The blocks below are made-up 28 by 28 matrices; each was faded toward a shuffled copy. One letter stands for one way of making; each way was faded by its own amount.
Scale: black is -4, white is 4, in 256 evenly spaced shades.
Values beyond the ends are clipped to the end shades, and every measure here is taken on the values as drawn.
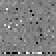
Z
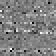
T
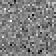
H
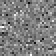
H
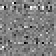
Z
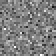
H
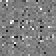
Z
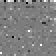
Z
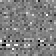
T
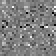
Z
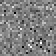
H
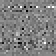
T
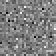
H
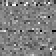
T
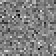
H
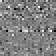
T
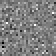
H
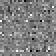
T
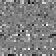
T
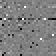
Z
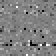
Z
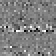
T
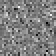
H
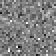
H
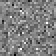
H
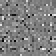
Z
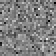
H
